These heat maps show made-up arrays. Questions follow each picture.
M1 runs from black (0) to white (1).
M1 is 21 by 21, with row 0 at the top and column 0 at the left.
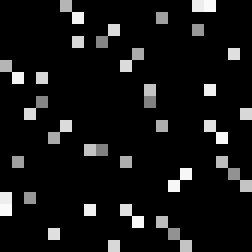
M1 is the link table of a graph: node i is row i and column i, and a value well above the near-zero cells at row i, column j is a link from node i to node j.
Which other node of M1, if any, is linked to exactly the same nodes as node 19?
none
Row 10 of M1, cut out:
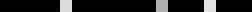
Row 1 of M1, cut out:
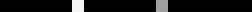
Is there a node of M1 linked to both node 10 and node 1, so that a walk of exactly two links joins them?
yes
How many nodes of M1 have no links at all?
0
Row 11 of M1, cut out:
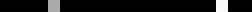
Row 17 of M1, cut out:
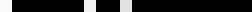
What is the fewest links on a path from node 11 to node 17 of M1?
4
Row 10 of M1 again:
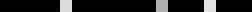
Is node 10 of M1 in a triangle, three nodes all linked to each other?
no
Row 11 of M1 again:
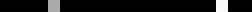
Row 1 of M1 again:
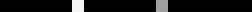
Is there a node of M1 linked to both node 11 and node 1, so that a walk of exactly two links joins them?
no
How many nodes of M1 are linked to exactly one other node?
0
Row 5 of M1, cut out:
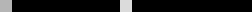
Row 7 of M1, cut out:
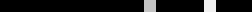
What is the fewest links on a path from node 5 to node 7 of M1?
3
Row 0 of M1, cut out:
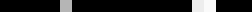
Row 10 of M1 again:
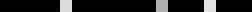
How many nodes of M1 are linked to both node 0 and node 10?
2
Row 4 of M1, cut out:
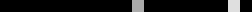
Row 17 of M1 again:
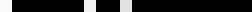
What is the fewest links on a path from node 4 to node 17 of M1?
5
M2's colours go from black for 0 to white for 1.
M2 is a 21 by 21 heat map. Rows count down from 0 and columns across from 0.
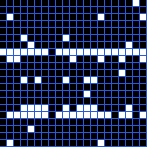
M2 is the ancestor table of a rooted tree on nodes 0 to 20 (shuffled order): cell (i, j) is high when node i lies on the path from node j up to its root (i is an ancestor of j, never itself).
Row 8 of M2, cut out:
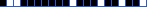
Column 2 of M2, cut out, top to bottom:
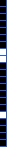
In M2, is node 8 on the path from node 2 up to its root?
yes
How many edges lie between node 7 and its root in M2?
0
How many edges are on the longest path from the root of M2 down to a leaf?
5
